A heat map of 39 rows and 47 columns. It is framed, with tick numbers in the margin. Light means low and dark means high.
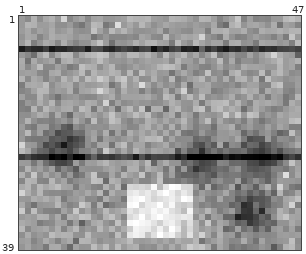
Odd patch: lower, in the bottom middle. Average level on the scale: 40%. Odd lines: rows 6 and 24. Bumps: four. Ninth with the lowest average: bottom middle.
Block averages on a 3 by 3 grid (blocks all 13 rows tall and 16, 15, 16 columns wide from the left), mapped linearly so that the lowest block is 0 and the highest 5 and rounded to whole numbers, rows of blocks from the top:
3 3 3
5 4 5
3 0 5
